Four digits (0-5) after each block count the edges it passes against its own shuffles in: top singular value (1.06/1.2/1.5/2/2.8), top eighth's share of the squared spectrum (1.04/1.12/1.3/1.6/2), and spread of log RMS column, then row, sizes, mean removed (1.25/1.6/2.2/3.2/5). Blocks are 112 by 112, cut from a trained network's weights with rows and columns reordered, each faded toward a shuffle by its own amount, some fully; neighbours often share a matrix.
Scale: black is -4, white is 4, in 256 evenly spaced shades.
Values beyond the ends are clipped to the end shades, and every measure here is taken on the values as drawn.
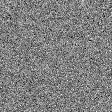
0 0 0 0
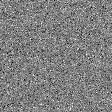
0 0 0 0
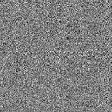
3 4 2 2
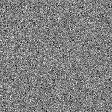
2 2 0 1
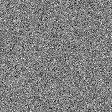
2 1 0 0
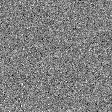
0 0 0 0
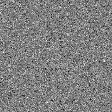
2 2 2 0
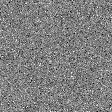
0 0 0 0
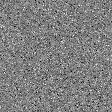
0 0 0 0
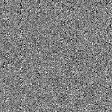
2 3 3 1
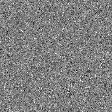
1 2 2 0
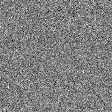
1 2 0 2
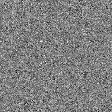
1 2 0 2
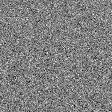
1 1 0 1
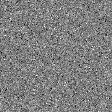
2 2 1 0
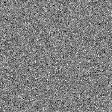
2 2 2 0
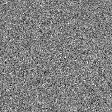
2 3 1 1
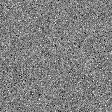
1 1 0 0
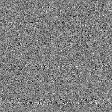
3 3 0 3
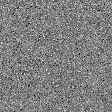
1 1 0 1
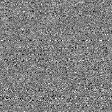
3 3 1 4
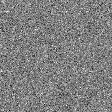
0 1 0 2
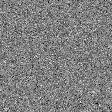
1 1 0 1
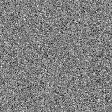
2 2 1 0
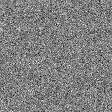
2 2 0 0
